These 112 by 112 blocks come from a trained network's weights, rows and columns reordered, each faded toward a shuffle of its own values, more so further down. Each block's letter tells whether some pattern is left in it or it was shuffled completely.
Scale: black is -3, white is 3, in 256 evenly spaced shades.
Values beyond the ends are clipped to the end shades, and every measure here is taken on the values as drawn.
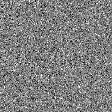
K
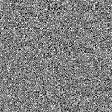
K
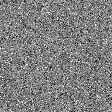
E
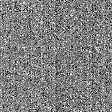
K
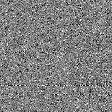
K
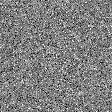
E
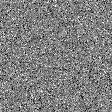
E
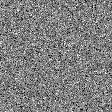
E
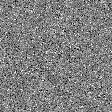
E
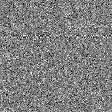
K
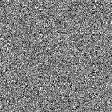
K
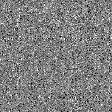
K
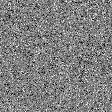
E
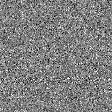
K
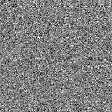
K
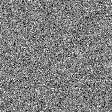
E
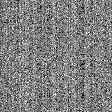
K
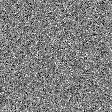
E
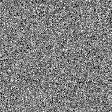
K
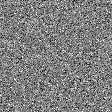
E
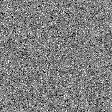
K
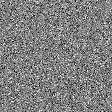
E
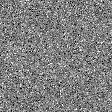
E
